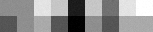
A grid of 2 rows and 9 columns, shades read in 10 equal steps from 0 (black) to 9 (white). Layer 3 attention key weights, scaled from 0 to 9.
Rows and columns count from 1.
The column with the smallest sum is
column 5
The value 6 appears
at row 2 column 3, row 2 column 8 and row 2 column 9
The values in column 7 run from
3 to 4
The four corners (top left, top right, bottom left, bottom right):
5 9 3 6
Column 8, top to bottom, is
8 6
